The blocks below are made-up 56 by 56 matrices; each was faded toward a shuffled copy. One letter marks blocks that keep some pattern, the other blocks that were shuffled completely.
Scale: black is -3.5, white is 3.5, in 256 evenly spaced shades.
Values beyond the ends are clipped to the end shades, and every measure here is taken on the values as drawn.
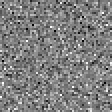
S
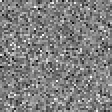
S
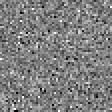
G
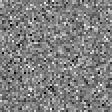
S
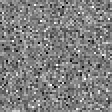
G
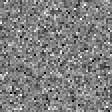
S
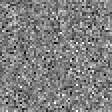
G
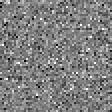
G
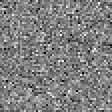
G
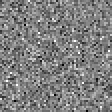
S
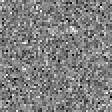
G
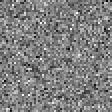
S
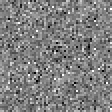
G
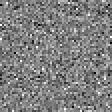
G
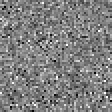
S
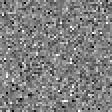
S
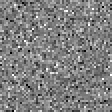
S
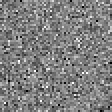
G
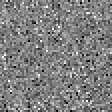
S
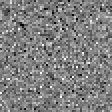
G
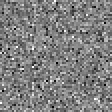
S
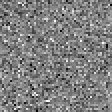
G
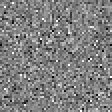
G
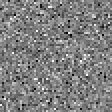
G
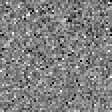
G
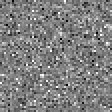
G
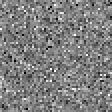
S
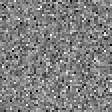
G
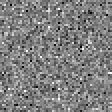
G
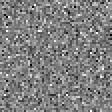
G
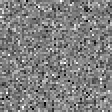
S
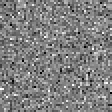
S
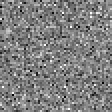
S
